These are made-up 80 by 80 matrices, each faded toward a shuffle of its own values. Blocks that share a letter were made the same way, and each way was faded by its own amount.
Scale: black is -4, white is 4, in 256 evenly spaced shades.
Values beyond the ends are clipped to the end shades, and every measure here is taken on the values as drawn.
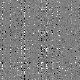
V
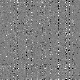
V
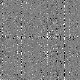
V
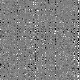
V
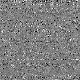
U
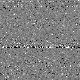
U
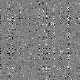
V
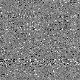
U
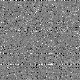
U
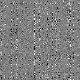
V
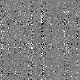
V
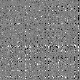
V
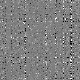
V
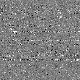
U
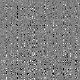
V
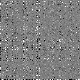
V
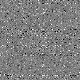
U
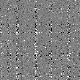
V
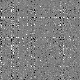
V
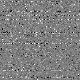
U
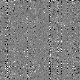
V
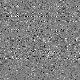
U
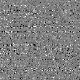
U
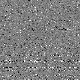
U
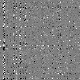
V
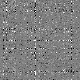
V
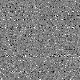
U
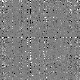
V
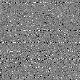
U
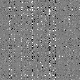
V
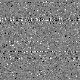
U
